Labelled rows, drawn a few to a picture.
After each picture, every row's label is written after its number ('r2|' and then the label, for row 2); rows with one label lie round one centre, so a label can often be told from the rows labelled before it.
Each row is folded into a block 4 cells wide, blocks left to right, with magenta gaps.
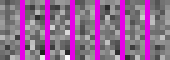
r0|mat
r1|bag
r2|bag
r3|mat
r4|bag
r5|mat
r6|mat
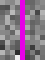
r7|bag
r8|mat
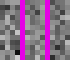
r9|bag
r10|mat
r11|mat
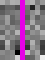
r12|bag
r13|bag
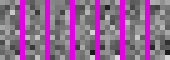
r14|bag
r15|mat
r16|mat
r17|bag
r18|bag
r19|mat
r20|bag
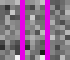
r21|bag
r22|bag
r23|mat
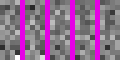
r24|bag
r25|bag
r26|mat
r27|mat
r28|mat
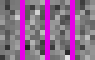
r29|mat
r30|bag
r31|bag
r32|mat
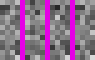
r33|bag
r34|mat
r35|bag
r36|bag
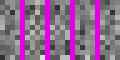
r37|mat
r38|bag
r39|bag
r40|mat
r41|mat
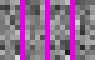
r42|bag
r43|mat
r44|bag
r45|mat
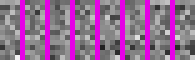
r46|bag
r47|mat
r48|mat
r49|mat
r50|bag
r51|mat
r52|bag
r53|bag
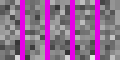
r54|bag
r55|mat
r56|bag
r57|bag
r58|mat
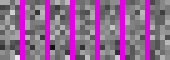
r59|bag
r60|mat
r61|bag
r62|mat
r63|bag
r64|mat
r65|mat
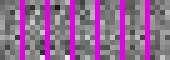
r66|mat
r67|bag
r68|bag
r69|mat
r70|mat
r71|mat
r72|mat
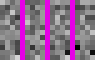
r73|bag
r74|mat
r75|bag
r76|bag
